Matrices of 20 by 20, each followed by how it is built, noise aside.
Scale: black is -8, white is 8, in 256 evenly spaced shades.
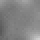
smooth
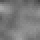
smooth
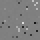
sparse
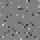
sparse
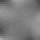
smooth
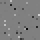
sparse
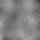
smooth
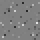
sparse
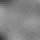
smooth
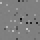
sparse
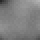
smooth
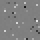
sparse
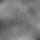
smooth
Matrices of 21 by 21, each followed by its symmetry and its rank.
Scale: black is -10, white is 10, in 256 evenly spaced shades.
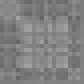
symmetric, rank two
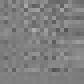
neither, rank three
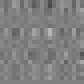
neither, rank two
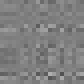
neither, rank two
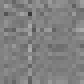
neither, rank three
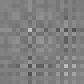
symmetric, rank two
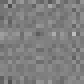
neither, rank three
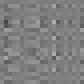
neither, rank two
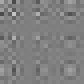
symmetric, rank two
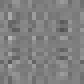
neither, rank two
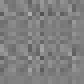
neither, rank two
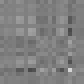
symmetric, rank two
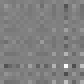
symmetric, rank two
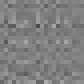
neither, rank three
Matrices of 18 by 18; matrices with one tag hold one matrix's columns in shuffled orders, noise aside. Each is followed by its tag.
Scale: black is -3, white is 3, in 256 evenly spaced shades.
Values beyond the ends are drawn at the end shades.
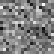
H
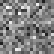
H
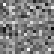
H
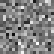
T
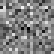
H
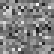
H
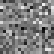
H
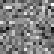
H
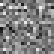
H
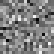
T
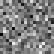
T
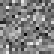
T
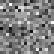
H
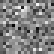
H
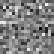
H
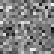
H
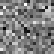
H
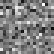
H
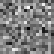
H
